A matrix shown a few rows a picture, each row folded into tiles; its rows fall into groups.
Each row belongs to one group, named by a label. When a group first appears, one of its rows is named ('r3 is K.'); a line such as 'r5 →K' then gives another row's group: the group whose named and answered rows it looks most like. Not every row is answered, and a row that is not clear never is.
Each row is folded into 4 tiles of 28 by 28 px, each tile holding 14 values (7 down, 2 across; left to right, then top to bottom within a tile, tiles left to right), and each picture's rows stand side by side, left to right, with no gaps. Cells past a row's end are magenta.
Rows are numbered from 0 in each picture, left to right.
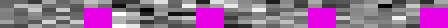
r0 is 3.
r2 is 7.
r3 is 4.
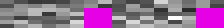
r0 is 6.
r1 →3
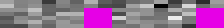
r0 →7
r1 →4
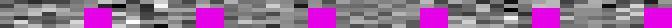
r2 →7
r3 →7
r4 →4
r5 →4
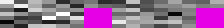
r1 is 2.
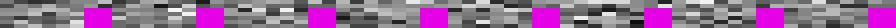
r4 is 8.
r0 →6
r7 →8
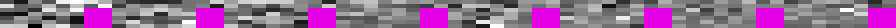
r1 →6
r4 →8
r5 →4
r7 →4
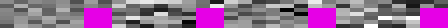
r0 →3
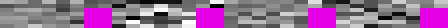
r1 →6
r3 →2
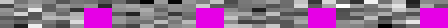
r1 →3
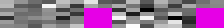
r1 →2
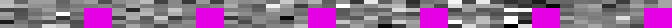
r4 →8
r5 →4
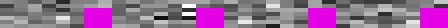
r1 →2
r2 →7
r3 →6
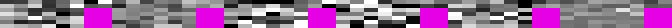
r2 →6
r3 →8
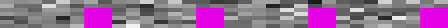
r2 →4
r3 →3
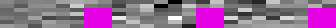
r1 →4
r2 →3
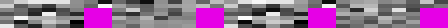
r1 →3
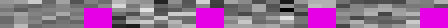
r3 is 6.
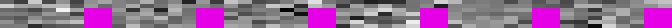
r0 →8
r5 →8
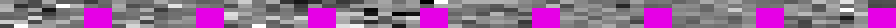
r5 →8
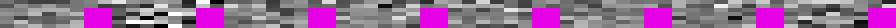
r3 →4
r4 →8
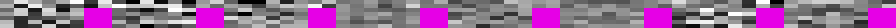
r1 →8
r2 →3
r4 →2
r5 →6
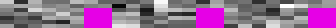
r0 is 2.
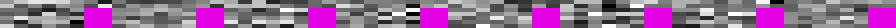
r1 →6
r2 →8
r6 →7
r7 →3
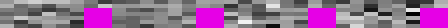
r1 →8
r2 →7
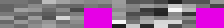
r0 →3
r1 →8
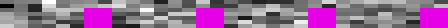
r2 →6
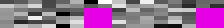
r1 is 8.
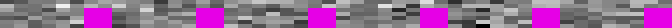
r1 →7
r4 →8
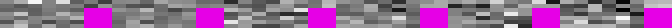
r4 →7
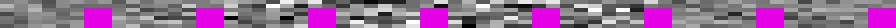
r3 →6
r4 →3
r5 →3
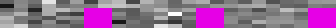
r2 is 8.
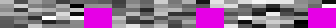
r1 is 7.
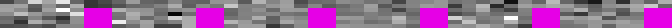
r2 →8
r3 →4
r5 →3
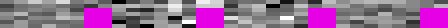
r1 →8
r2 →4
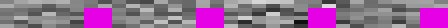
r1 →3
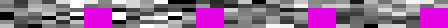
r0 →2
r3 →2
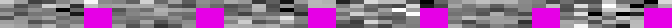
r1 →8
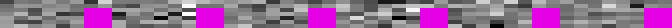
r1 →2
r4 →8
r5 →7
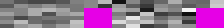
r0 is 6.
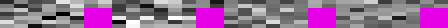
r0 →2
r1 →3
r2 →3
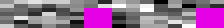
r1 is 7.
